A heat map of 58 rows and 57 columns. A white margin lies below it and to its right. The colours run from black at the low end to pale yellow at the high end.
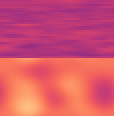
It is made of 2 by 1 panels. Panel 1,1: middling, streaked across, faint in contrast. Panel 2,1: high, smooth.
